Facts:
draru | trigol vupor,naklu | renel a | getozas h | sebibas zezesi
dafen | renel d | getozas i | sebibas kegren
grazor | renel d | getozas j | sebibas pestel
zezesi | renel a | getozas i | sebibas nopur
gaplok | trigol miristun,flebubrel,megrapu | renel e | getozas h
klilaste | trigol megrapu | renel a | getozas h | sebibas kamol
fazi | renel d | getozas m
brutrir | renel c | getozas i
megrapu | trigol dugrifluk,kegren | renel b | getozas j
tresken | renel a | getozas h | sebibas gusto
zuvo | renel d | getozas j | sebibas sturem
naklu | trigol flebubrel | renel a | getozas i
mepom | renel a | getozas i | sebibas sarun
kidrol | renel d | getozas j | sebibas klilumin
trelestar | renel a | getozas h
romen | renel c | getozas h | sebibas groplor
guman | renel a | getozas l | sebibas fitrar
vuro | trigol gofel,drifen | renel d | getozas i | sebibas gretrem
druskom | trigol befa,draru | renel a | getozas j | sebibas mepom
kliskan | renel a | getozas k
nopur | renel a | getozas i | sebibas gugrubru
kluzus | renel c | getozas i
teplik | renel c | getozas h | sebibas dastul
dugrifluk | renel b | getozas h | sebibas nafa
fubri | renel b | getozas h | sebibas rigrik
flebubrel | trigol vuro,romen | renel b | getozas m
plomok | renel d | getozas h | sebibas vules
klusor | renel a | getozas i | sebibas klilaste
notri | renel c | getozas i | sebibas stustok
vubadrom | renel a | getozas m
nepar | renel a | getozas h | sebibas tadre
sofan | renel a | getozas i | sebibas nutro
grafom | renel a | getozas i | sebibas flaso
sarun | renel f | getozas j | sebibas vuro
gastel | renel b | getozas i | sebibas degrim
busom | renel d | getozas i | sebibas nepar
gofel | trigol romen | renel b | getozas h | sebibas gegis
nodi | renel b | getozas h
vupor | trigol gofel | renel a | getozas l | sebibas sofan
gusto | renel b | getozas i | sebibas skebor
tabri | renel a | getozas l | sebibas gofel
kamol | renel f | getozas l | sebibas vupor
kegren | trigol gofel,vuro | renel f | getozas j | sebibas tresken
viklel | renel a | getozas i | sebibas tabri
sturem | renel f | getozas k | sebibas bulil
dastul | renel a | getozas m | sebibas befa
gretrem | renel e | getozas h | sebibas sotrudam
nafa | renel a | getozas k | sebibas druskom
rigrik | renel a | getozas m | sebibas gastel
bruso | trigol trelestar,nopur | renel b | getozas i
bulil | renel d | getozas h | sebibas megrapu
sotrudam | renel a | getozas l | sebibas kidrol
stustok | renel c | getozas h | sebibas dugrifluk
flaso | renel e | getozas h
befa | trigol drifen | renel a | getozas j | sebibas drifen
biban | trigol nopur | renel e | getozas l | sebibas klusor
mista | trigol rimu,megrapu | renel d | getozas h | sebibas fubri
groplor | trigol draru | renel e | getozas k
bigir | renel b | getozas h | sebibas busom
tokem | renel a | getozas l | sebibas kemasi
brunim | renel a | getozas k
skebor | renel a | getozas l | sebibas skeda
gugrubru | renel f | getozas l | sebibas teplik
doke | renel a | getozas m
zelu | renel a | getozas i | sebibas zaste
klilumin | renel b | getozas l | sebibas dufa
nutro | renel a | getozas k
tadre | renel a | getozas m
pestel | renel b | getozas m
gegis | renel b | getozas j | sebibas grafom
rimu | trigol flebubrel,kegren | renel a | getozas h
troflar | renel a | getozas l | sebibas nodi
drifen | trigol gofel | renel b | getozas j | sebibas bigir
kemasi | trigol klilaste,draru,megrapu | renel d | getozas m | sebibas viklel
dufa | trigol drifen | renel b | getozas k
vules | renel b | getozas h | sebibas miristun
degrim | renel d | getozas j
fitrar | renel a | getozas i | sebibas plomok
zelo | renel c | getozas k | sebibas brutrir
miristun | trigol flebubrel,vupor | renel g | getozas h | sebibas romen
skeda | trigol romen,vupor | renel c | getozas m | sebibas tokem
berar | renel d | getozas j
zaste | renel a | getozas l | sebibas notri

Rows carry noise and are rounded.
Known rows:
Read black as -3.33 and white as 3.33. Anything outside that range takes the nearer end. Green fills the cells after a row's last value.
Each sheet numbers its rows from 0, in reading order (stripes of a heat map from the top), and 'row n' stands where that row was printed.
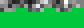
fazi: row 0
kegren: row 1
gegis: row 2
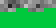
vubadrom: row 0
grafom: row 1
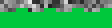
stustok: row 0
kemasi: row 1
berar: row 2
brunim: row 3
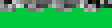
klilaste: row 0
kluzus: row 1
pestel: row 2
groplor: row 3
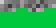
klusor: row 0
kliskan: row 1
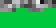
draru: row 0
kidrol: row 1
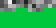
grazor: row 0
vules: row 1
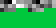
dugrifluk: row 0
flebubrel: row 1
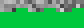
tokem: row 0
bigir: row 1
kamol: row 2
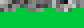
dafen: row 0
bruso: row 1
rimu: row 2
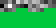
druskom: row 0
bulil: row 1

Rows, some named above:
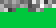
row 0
gugrubru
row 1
trelestar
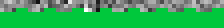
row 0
tresken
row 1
gaplok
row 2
vupor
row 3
biban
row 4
flaso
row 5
teplik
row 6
klilumin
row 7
fubri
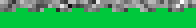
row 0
mepom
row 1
notri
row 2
skeda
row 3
vupor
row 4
sotrudam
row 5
bigir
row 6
gofel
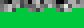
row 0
gaplok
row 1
sarun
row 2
megrapu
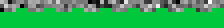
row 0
vuro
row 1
viklel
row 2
dastul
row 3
groplor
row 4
vupor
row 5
mista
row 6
naklu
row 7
romen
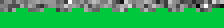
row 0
sturem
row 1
gusto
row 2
romen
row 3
fubri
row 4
rimu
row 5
plomok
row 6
busom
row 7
druskom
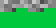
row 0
sotrudam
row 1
gretrem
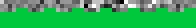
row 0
dastul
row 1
nafa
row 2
nodi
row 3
befa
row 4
dugrifluk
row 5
gofel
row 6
dastul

